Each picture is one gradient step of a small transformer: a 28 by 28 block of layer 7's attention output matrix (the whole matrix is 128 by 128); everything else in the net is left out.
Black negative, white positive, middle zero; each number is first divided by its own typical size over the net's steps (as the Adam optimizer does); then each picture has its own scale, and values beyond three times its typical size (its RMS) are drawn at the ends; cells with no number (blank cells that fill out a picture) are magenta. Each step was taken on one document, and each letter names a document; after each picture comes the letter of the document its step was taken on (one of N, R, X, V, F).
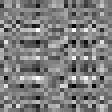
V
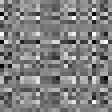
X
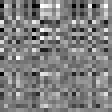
V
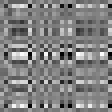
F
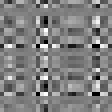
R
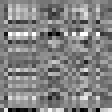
X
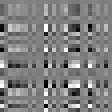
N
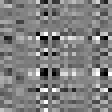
R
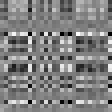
F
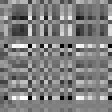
F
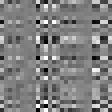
R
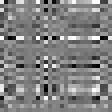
R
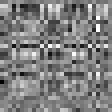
V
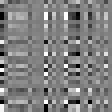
N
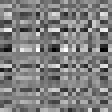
X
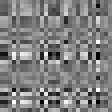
V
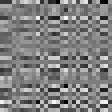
X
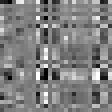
R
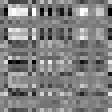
F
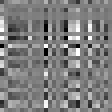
N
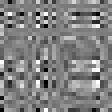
R
